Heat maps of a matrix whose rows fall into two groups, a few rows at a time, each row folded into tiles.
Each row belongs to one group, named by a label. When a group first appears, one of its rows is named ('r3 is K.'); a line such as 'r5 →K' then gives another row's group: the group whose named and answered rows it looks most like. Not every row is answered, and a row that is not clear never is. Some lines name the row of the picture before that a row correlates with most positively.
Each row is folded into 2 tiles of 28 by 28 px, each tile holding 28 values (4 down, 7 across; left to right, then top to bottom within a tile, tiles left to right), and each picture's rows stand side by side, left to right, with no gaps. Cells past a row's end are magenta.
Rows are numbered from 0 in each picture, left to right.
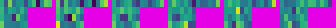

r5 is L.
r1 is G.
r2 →G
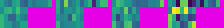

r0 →G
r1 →G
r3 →G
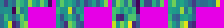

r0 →L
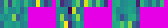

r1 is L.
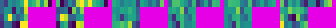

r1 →L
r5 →G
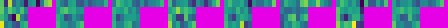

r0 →G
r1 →G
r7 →G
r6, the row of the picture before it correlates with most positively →2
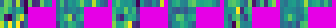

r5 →L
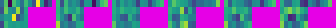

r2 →G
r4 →G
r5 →G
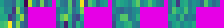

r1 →L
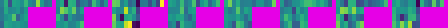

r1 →G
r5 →L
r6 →G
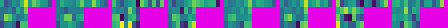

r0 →L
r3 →L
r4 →L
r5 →L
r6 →G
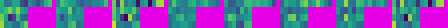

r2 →G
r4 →L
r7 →G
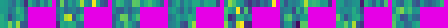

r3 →L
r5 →L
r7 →G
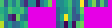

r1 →L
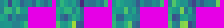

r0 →G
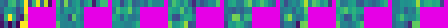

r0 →L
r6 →G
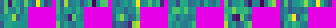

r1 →G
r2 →L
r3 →G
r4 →G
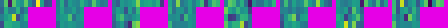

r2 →L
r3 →G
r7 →G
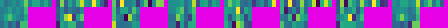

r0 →L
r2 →G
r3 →L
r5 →G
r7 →L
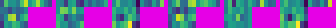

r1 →G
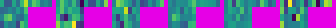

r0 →L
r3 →L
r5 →G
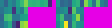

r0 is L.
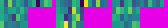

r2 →G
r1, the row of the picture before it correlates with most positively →1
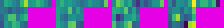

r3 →L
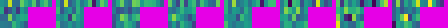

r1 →G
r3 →L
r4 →G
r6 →G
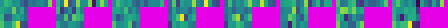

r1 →G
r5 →L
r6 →G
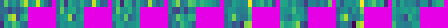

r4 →L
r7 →G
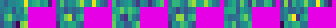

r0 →L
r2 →G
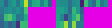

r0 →L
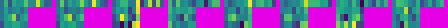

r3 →G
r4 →L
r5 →L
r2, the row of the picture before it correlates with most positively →0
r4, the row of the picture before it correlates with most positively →0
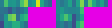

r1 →L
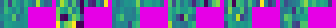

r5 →L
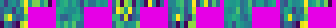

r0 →L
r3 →L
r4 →L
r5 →L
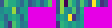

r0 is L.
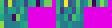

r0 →G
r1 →G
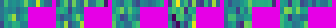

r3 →L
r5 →G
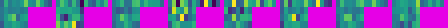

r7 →L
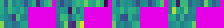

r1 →L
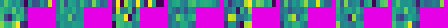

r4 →L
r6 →G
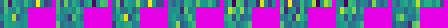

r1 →G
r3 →L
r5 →G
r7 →L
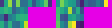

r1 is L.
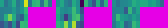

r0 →L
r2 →L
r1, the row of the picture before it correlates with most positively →1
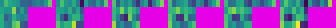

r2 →G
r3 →G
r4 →G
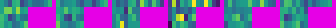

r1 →G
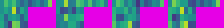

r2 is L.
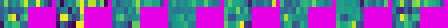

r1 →L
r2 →L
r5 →L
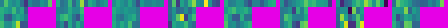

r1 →L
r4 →G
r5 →L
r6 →L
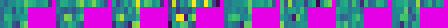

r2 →L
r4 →L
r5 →G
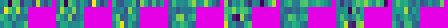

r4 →G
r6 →L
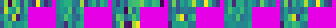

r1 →L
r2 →L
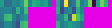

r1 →G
